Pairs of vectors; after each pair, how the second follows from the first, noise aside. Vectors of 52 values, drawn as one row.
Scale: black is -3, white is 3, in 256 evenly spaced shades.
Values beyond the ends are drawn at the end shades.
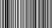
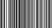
negated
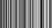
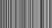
shrunk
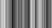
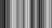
negated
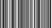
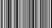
negated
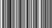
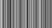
shrunk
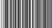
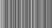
shrunk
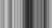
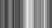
negated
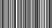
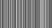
shrunk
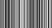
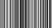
negated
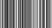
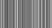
shrunk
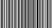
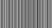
shrunk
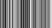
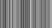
shrunk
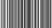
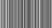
shrunk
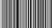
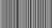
shrunk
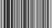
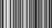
negated
